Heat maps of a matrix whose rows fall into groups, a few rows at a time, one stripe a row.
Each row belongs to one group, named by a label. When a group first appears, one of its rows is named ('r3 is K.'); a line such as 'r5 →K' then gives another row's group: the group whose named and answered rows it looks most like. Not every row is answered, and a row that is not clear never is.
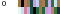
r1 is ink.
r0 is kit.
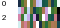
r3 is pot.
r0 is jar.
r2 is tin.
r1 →ink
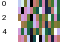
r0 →pot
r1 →tin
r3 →pot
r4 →tin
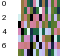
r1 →ink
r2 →pot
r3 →jar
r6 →pot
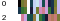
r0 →jar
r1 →jar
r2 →pot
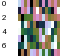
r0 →pot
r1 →jar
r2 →kit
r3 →ink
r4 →ink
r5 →tin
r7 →jar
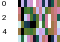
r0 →jar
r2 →ink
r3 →ink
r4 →kit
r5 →tin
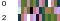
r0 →ink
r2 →jar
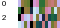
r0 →pot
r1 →kit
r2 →jar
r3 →pot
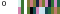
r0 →tin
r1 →tin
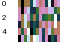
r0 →kit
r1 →ink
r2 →tin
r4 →ink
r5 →jar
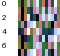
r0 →kit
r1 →kit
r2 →ink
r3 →jar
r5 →kit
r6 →kit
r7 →jar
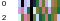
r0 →ink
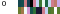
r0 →kit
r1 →tin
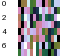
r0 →jar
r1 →ink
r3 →ink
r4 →jar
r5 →tin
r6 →jar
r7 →jar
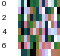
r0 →ink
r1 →tin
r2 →tin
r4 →kit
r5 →tin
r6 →ink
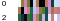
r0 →pot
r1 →kit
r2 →kit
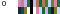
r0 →pot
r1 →jar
